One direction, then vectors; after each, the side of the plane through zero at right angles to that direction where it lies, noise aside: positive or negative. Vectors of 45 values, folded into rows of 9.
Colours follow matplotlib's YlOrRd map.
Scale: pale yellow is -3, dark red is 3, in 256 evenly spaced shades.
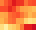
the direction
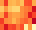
negative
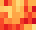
negative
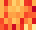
negative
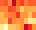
positive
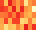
positive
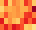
negative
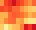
positive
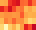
positive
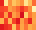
negative
